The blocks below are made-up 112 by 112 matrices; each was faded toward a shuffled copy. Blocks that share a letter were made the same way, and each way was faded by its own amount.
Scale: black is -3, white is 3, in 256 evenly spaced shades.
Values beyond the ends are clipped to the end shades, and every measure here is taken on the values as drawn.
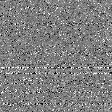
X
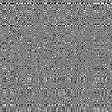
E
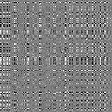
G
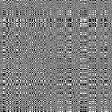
G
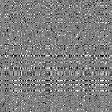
E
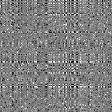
E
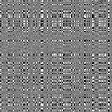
G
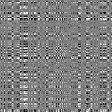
G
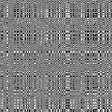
G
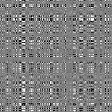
G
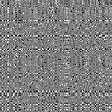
E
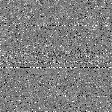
X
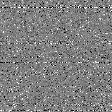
X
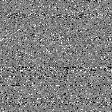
X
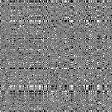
E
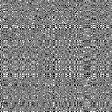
E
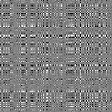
G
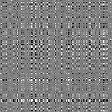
G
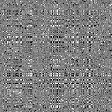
E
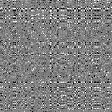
E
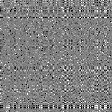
E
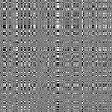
G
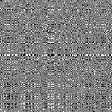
E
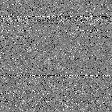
X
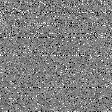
X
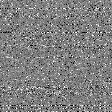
X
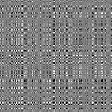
G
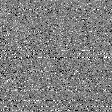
X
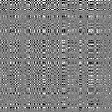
G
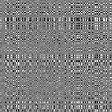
G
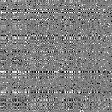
E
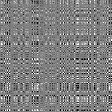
G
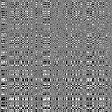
G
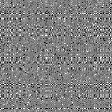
E
